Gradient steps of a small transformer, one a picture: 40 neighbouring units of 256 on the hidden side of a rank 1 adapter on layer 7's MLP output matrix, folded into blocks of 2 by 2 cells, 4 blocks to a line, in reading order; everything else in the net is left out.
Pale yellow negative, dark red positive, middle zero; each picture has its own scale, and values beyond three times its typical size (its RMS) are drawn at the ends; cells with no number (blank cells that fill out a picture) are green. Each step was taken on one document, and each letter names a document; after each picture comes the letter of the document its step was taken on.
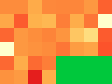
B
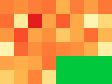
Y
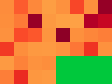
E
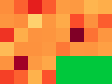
B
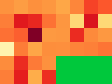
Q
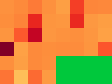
Q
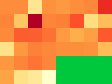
Y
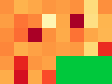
Q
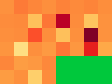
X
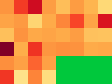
B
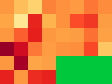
B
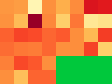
Y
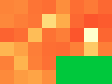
X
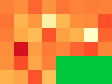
X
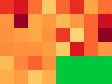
E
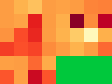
B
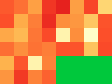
E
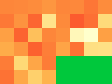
X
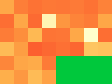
X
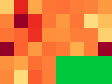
E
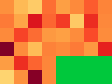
B
